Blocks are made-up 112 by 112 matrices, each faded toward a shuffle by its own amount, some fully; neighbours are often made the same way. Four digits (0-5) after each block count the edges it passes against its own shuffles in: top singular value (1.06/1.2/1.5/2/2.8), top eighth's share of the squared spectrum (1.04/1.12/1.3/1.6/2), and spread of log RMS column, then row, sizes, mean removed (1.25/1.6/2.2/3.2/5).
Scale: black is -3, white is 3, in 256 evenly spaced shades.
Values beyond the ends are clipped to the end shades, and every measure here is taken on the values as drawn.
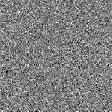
4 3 2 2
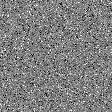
0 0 0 0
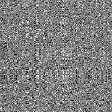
4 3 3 2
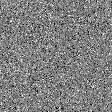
0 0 0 0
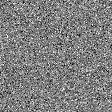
0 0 0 0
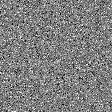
0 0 0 0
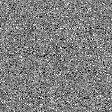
1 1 0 3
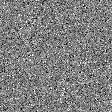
0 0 0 0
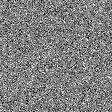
0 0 0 1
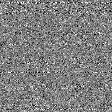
1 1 0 3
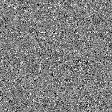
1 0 0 2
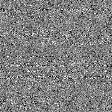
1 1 0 3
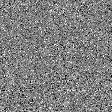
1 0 0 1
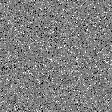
3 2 0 0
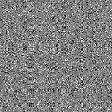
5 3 2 2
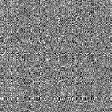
5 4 3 3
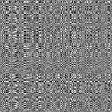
5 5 4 4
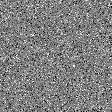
1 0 0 0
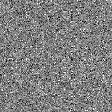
4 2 1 1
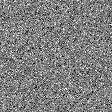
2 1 0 0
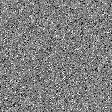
1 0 0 0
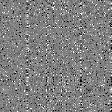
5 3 2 2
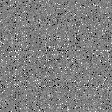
4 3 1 2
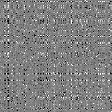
5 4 3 3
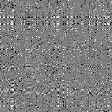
5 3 2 3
